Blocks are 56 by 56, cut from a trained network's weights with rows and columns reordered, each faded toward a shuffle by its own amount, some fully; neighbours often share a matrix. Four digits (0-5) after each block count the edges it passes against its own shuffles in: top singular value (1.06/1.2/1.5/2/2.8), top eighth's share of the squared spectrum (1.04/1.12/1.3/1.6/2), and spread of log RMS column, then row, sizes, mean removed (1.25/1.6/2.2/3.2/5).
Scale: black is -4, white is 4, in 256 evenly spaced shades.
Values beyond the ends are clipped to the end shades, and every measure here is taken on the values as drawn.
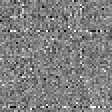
3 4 1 2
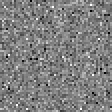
0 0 0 0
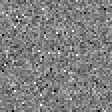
0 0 0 0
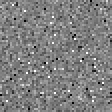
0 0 0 0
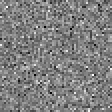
0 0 0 0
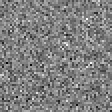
1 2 1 0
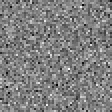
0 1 0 0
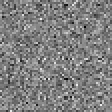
3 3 1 1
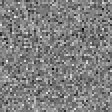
1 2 0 0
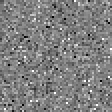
0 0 0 0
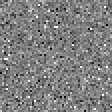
0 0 0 0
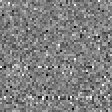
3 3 0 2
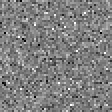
1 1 0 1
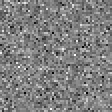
1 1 1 0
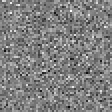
2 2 1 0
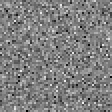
1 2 1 0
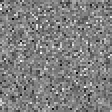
0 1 0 0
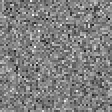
1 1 0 0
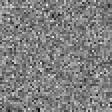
2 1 0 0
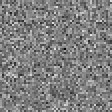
3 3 1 2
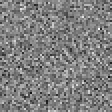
2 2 0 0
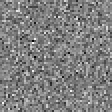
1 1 0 0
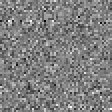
2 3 1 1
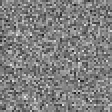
2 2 0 0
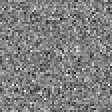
2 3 0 1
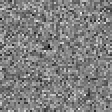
2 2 0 1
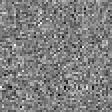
2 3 0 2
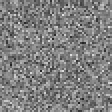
2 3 0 0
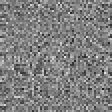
3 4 2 2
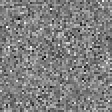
1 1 0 0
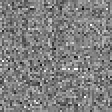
3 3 0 2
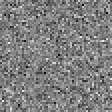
1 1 0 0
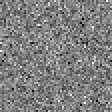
1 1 0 0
